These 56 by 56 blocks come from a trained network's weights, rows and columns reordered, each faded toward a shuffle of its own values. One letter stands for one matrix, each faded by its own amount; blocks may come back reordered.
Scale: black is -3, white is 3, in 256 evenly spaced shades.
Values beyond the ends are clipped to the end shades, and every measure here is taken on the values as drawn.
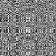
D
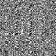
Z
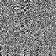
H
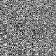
Z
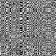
D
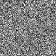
H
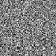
Z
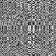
D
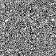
Z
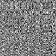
Z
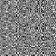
D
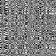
D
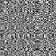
D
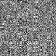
Z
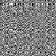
D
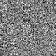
H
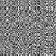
D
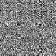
Z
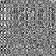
D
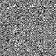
Z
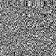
Z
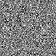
H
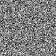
H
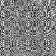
D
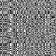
D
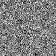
H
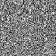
Z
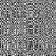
D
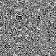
Z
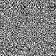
Z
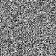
H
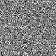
H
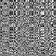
D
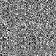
Z
